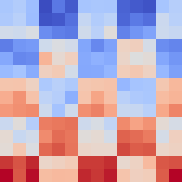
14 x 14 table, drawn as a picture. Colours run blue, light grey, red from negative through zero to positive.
The field climbs toward the bottom. No single row or column stands out from its neighbours. A checkerboard runs through the table. No lone cell stands out from its neighbours. On average the colour sits 50% of the way up the scale.
